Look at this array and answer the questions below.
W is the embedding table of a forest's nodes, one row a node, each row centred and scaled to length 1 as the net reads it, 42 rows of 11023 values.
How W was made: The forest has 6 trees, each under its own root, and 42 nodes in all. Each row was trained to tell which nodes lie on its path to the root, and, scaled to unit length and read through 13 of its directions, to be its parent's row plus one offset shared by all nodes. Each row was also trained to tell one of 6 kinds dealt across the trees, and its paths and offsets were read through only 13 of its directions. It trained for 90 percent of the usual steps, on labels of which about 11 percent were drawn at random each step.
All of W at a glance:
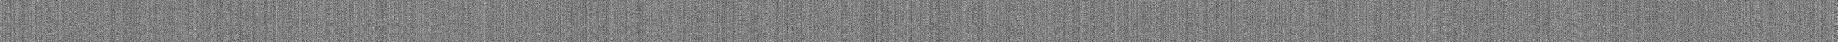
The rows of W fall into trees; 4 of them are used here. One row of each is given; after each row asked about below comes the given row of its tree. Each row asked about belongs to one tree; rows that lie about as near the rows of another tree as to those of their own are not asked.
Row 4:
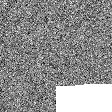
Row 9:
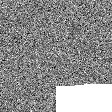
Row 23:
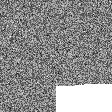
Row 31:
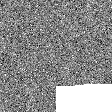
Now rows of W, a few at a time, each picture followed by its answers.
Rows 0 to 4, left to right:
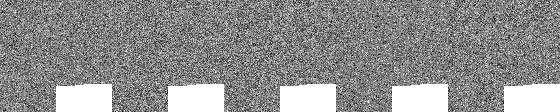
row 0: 4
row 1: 9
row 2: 31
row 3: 9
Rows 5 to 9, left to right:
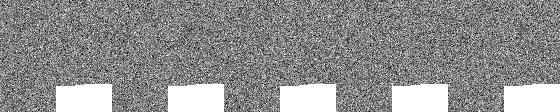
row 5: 31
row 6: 9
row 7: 31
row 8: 23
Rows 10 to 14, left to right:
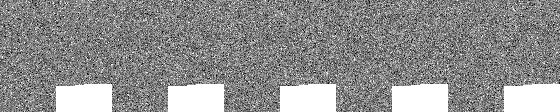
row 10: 9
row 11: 31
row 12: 31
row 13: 4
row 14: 9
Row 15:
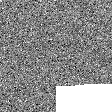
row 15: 9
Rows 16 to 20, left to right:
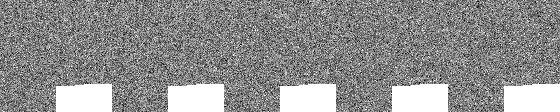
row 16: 31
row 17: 9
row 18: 31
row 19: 31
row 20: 23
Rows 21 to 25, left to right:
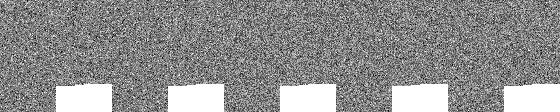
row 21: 31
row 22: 9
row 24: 23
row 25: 4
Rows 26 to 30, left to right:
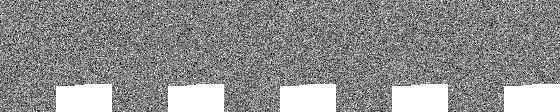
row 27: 9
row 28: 31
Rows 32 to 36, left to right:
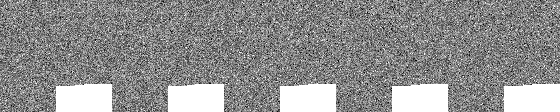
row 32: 9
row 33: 4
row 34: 4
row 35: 31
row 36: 4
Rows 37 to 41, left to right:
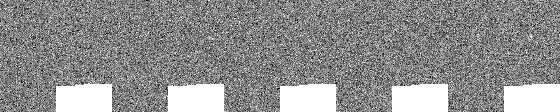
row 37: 31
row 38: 9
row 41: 9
